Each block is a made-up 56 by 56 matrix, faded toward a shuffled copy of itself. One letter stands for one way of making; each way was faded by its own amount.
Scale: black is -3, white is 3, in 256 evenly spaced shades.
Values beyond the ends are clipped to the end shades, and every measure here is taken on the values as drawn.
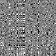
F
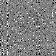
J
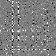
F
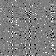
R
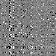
R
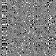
F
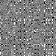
F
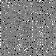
J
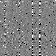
F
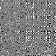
F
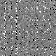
J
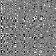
F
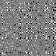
R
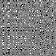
F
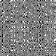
F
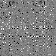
J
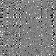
F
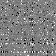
J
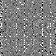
F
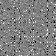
J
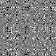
F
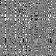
F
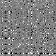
F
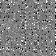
J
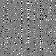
R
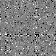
J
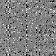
J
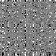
F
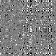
F
